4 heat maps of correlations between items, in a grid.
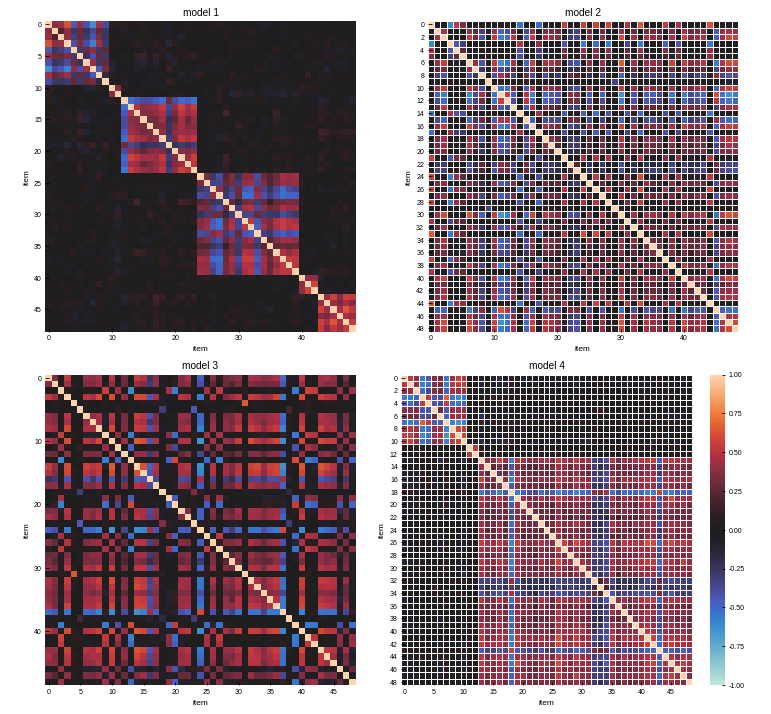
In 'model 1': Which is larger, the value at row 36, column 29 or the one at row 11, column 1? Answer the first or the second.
the first
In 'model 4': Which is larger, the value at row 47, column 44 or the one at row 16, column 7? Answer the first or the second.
the first
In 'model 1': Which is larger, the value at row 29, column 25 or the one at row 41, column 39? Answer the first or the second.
the first
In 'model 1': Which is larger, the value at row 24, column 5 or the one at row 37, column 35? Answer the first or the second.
the second
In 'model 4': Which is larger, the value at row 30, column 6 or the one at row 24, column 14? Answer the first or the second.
the second
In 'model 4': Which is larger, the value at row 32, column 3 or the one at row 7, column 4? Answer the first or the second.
the second
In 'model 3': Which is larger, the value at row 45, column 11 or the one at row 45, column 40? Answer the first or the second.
the second
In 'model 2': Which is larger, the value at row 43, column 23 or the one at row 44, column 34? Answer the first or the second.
the second
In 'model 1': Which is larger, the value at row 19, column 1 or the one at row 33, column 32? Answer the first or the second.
the first
